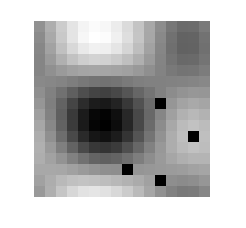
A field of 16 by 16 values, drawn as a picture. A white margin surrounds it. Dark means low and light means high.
Ninth with the lowest average: centre. Lone odd cells: 4, each lower than its neighbours. Calmest part: top right. Ninth with the highest average: top middle.
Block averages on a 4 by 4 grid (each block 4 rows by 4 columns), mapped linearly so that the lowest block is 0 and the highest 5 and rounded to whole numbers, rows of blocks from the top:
4542
2223
2023
3333
